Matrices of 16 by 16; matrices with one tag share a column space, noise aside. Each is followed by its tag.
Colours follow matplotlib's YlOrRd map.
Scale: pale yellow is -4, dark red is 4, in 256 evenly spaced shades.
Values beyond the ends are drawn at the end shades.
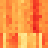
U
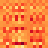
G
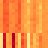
U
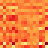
G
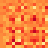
G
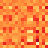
G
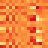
G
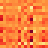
G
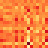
G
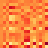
G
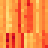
U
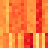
U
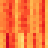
U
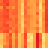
U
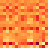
G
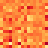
G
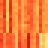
U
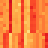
U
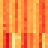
U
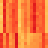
U
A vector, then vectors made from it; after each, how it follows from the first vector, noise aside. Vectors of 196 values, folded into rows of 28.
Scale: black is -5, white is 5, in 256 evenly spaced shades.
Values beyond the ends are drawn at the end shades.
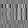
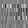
sign-scrambled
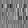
sign-scrambled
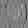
partly zeroed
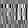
scaled up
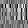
scaled up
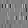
partly zeroed
